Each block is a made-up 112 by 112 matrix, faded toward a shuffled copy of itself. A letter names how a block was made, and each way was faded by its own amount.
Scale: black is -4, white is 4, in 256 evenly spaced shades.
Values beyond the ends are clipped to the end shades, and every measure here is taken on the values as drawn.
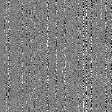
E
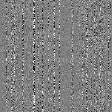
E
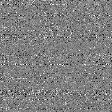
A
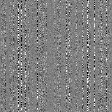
E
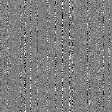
E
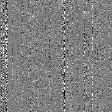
E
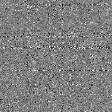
A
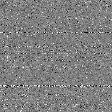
A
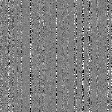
E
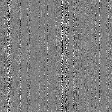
E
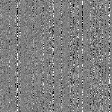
E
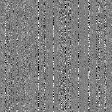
E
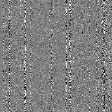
E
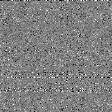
A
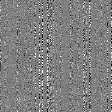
E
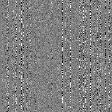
E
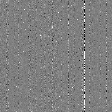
E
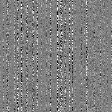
E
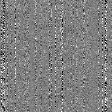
E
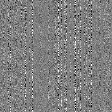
E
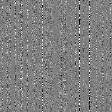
E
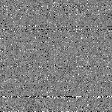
A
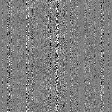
E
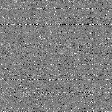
A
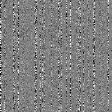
E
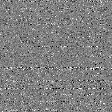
A
